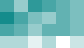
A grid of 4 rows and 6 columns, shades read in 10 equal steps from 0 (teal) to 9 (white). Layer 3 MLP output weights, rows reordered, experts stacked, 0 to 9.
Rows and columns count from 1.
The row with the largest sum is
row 4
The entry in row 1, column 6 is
4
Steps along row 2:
up up up down up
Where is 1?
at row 1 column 3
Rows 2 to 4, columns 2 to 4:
2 4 5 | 3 5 3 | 6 8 6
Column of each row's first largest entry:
2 4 3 5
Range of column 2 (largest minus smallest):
4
